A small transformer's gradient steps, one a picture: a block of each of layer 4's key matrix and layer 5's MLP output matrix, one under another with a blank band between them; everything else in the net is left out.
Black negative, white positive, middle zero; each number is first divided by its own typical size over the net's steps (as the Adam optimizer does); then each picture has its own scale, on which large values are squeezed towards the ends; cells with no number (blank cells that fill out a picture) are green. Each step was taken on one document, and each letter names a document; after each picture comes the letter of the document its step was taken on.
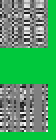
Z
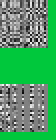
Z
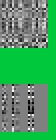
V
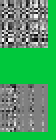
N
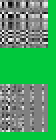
N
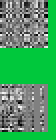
N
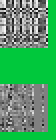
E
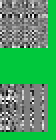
N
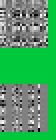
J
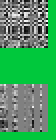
E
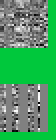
J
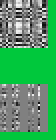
V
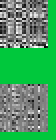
J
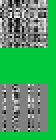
V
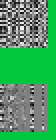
E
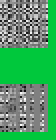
N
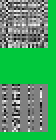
V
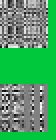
E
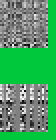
Z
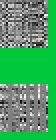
J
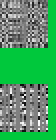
Z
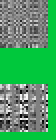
Z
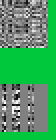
V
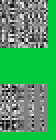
E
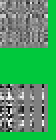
N
